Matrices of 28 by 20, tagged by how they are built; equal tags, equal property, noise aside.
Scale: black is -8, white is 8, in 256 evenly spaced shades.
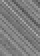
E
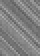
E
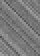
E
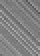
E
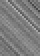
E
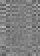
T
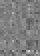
T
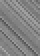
E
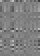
T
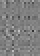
T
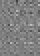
T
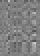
T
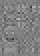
T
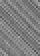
E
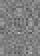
T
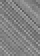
E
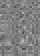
T
